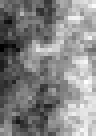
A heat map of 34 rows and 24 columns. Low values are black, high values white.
No row or column stands out. There is an overall slope up to the right. The texture is blotchy.
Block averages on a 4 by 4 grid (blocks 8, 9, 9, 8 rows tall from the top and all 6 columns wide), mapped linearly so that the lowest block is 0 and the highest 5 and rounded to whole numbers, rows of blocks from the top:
1 1 3 4 | 0 2 3 4 | 1 1 2 5 | 1 1 3 5
